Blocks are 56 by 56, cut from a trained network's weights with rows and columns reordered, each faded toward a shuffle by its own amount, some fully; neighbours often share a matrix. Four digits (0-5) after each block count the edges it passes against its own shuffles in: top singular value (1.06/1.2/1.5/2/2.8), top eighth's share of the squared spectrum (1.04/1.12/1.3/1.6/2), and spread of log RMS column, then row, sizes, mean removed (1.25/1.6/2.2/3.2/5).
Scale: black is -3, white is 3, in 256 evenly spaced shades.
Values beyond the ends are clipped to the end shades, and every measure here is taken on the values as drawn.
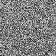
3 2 0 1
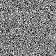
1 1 0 0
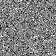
1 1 0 0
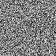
0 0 0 0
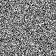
0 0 0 0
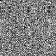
3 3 1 0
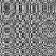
5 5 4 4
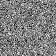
1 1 0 0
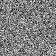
1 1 0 0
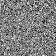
2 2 0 0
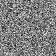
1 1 0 0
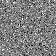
0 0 0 0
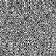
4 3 1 2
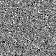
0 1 0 0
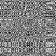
4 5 1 3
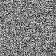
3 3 0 0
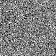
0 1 0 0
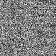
3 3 0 1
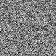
3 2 0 0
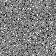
0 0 0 0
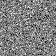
0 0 0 0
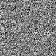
3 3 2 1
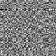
4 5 2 3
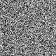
1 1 0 0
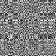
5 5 1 3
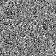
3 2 0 1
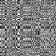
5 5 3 3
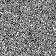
1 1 0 0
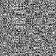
4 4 0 3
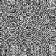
4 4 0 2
